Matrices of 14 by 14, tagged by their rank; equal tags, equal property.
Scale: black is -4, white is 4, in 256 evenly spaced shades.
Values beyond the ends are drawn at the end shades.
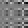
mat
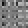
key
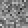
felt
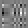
mat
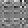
key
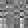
key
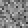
felt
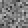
felt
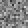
felt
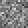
felt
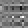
key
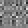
key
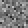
felt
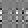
mat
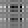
mat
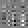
key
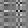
mat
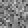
felt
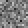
felt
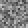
felt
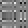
mat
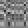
key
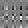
mat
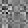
key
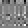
key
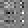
key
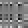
mat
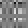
mat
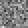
felt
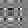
mat
